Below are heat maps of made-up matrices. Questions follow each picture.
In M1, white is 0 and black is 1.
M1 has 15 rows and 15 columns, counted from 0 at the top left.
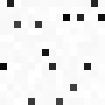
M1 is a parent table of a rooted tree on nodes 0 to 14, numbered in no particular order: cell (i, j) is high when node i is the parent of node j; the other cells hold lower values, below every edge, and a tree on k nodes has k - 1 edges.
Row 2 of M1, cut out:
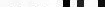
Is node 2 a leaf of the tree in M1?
no
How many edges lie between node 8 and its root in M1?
3
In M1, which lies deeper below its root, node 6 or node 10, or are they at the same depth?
the same depth
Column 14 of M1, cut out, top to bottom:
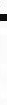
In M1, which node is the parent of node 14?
2
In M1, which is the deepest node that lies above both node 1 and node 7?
9
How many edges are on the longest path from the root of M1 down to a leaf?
4
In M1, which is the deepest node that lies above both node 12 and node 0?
9
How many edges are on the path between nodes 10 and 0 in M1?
3
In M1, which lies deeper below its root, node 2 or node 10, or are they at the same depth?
node 10
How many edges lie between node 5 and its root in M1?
1
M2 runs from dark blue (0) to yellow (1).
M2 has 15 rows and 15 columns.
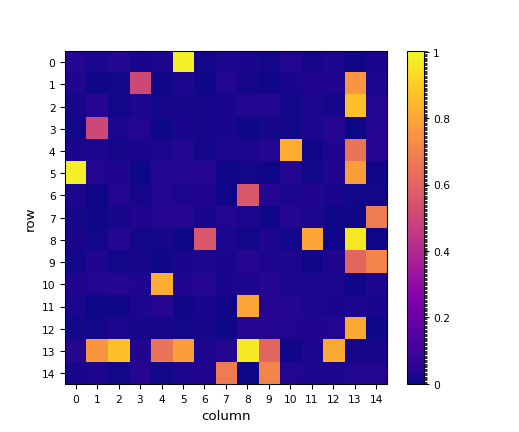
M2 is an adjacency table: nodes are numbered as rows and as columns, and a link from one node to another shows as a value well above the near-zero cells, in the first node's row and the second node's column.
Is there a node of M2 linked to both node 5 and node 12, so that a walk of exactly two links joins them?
yes
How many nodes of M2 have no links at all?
0
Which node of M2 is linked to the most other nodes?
node 13
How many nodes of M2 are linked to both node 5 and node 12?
1
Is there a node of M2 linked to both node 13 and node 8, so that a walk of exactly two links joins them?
no
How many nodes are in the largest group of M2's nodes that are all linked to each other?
2
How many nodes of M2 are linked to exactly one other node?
8
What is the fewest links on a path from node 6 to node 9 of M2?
3
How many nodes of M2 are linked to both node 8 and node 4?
1
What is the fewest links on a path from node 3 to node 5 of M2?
3
